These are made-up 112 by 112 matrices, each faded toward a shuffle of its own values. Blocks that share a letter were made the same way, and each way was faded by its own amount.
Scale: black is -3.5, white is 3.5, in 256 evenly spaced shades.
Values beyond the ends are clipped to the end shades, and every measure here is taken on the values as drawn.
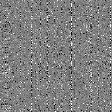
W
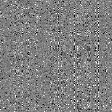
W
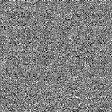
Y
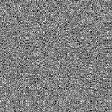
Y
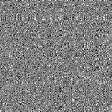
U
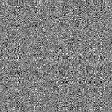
Y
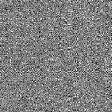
U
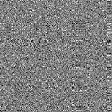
Y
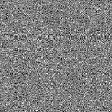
U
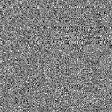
U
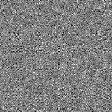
U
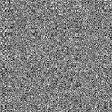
Y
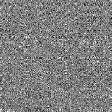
U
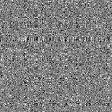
U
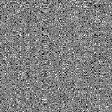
U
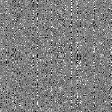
W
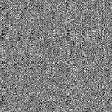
U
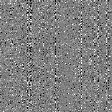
W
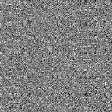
U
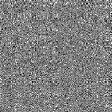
U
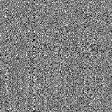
Y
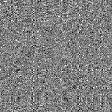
Y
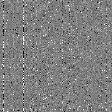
W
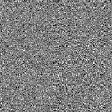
Y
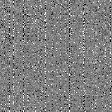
W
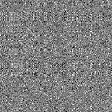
U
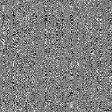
W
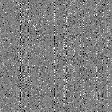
W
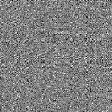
U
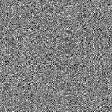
U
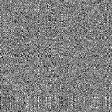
Y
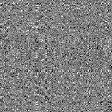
U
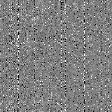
W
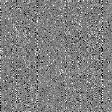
W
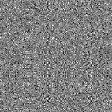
Y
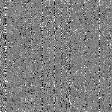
W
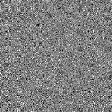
U
